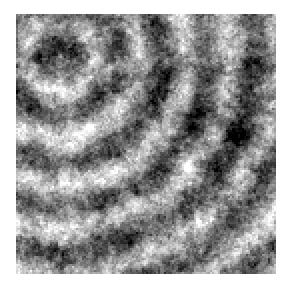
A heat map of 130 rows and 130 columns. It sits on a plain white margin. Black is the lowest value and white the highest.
Rings: centred on the top left. Ninth with the highest average: middle left. Ninth with the lowest average: middle right. Mirror symmetry: none.
